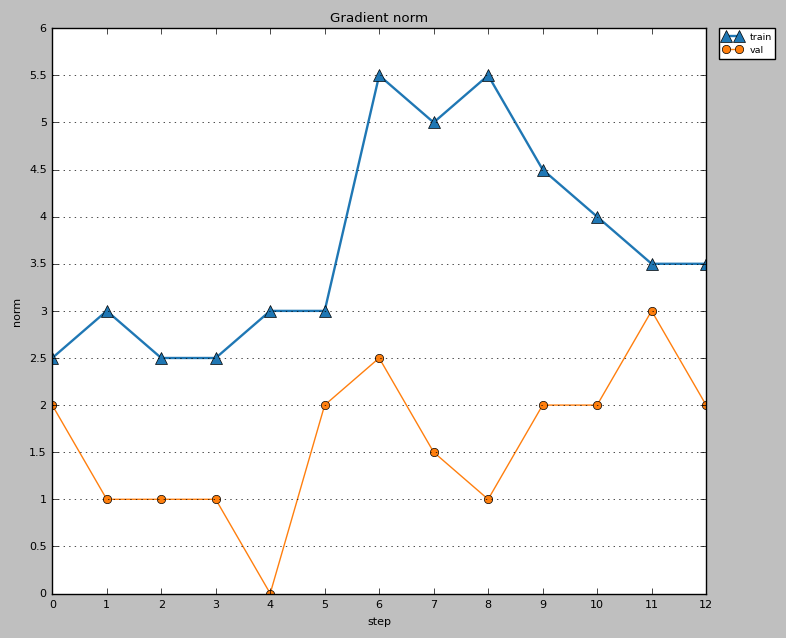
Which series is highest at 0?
train
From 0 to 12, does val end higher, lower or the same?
the same
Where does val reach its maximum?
11
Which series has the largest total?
train
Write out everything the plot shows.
Title: Gradient norm
x-axis: step, ticks 0 1 2 3 4 5 6 7 8 9 10 11 12
y-axis: norm, ticks 0 0.5 1 1.5 2 2.5 3 3.5 4 4.5 5 5.5 6
Legend: train, val
Values:
train: 2.5 3 2.5 2.5 3 3 5.5 5 5.5 4.5 4 3.5 3.5
val: 2 1 1 1 0 2 2.5 1.5 1 2 2 3 2
